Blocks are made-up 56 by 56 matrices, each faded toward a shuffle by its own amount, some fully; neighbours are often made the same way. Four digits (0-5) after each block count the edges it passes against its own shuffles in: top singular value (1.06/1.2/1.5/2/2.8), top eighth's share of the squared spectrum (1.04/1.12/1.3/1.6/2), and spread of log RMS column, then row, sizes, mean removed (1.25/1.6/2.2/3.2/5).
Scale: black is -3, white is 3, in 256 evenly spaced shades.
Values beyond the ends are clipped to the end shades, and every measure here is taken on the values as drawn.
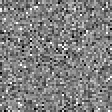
2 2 1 0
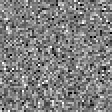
2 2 1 0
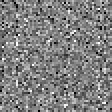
1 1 2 0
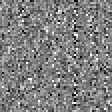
1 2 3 0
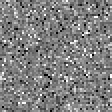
1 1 0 0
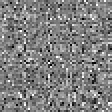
4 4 2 2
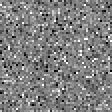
0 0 0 0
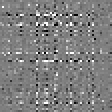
4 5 3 3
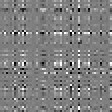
5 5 4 4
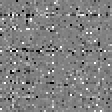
3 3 1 2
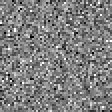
0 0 0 0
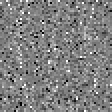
1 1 1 0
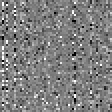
2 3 3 0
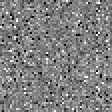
1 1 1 0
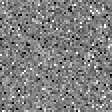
0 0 0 0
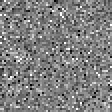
0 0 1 0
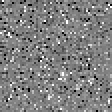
1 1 0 0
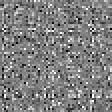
4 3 2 2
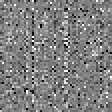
4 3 2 2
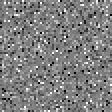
0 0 0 0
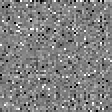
3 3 1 1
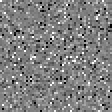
1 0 0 0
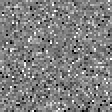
0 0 0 0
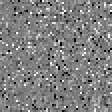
1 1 0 0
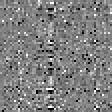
4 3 2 2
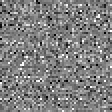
3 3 1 2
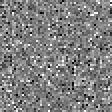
2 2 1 1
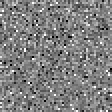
1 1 0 0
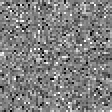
2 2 0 1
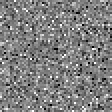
1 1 0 0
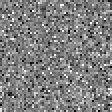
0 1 0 0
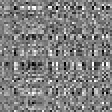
5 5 3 4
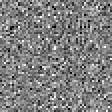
3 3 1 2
